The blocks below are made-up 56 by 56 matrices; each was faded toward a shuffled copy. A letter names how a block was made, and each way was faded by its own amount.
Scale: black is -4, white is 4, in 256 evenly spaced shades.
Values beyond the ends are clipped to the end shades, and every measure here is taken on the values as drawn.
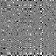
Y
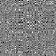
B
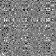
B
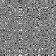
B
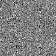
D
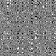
B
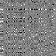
Y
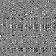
Y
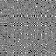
Y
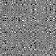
B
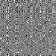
B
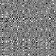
B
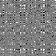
Y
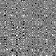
B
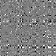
Y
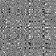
Y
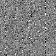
D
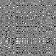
Y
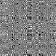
B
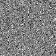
D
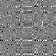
Y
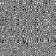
B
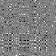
Y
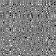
B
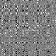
Y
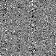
D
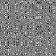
B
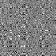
B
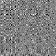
B
